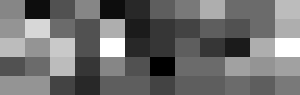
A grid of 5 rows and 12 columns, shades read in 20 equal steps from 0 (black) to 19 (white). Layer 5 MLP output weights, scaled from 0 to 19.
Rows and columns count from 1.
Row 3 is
14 11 15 6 19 3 4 7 4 2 13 19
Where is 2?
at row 2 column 6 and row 3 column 10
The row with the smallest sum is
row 5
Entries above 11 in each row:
2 3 5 3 0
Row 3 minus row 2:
3 -5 7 0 6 1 0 2 -3 -4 5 6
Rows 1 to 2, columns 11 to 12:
8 14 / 8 13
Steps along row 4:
up up down up down down up same up down up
